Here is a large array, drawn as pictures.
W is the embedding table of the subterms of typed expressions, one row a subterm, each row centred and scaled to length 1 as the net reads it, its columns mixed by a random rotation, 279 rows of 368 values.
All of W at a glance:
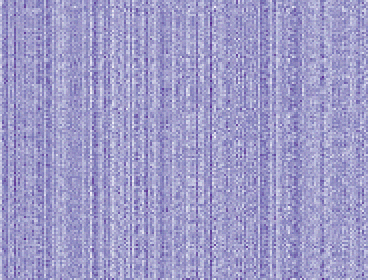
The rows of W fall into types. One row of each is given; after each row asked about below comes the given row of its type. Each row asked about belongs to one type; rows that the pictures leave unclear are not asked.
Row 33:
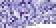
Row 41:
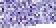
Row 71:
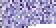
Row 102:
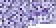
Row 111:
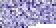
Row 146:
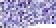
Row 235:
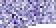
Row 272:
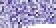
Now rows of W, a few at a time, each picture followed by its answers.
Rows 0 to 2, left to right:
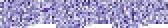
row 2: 33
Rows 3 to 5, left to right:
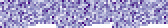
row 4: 41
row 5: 146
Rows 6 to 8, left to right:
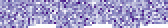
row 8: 102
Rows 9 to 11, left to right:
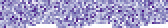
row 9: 33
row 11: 102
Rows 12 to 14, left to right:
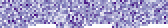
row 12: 71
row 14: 146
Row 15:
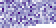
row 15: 41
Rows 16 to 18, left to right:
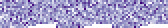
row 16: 41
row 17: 111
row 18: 111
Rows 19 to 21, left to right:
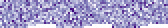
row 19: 102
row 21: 111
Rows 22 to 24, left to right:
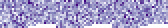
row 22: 111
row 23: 146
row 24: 235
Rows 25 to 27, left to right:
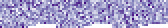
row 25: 111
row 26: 146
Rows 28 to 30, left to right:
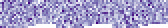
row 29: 71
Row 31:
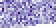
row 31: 41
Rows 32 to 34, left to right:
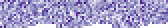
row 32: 146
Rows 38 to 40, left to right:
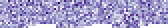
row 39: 146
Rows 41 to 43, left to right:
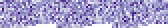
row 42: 41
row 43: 33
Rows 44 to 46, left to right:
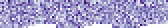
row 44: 272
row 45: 111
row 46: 235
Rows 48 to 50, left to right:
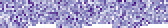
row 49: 33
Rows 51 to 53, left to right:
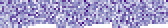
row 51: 272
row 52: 41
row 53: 71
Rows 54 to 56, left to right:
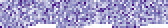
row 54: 146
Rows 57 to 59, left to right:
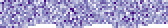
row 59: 33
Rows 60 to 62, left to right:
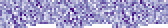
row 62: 33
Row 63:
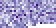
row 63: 111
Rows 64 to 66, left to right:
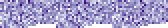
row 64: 146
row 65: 111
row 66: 41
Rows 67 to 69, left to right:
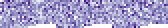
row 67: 41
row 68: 235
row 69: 111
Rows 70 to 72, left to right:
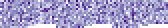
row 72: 33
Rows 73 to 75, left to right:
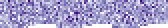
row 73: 272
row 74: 33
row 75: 235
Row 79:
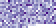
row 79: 272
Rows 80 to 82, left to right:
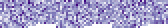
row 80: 111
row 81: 146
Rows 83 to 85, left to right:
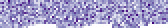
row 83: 272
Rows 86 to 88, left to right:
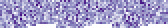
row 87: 102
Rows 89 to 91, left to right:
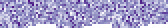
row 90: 33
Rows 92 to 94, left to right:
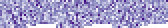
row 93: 146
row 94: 102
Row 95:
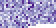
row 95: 111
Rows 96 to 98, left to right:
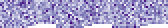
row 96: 146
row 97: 235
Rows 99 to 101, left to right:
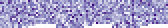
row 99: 272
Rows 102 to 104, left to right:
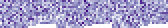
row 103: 41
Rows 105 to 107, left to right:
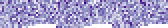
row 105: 272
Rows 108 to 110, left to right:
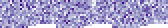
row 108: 71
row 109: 71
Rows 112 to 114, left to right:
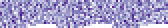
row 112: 33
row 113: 272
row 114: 102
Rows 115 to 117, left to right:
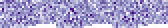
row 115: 41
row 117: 33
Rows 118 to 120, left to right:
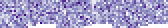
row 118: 111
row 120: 33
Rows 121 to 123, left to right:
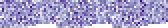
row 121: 41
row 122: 41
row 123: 41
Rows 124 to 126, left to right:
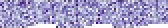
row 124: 146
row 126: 41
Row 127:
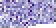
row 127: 41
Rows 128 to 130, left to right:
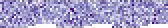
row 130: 146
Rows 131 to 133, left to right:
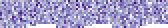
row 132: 71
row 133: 272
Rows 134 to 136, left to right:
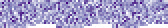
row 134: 33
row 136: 33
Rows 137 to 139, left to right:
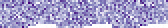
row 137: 111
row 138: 41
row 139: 235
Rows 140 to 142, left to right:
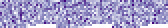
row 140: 33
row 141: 41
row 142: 146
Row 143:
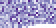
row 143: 272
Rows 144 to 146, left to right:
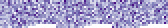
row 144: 272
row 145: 272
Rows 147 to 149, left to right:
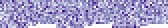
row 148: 102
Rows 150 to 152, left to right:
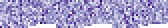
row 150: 146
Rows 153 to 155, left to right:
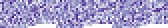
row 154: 102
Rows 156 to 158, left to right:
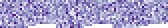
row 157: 33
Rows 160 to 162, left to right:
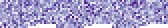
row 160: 146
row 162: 146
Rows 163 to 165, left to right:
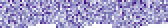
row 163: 71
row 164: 111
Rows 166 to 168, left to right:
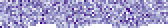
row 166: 146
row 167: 272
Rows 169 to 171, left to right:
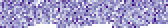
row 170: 41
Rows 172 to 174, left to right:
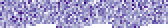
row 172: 33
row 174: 71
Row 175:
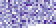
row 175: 272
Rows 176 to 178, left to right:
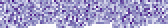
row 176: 71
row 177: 102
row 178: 272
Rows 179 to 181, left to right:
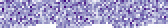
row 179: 41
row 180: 41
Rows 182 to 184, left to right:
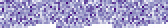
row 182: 41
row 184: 41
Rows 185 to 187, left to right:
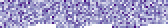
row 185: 146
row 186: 272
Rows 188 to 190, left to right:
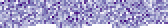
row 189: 33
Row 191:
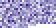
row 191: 71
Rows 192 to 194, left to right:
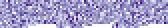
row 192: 272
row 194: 146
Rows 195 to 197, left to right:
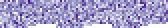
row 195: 146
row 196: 102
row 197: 111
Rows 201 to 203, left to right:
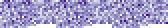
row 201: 41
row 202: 41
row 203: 71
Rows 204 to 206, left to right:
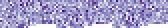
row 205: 102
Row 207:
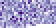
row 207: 33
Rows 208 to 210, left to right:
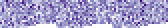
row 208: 41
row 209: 41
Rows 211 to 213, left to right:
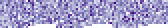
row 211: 272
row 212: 235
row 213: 33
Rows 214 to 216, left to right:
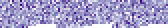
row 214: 71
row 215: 41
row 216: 146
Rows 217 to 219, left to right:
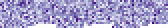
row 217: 146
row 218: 102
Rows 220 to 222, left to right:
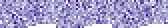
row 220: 235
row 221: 71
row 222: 235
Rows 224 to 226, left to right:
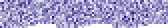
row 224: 146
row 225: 272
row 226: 33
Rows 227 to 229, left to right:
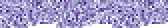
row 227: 102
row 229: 102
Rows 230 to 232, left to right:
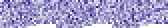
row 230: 41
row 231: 235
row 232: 102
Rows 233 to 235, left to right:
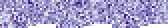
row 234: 146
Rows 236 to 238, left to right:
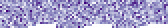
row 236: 102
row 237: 111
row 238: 146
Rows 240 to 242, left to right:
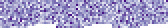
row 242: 71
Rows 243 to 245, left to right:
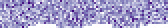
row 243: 111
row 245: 102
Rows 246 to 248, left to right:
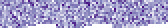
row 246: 33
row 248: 41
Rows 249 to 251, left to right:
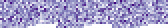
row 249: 102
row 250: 102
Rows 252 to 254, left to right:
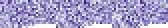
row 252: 272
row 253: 111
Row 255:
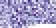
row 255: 272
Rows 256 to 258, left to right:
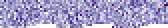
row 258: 146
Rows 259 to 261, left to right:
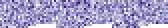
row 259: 71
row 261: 111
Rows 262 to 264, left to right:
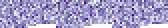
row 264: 102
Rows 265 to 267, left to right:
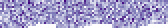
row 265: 111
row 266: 272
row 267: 102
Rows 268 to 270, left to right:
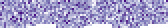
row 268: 33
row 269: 71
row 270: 71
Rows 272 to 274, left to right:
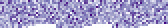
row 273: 235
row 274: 146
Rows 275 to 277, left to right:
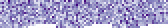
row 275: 272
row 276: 146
